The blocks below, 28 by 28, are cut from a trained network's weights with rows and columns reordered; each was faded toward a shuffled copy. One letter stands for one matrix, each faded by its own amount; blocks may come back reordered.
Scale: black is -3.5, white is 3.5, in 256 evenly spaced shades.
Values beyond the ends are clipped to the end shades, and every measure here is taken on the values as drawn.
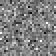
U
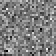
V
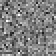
V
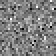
U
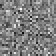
V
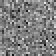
V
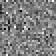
U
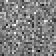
U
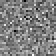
U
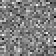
V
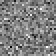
U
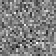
V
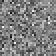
V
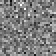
V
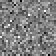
U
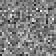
U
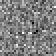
U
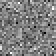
U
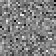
U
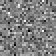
V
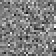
V
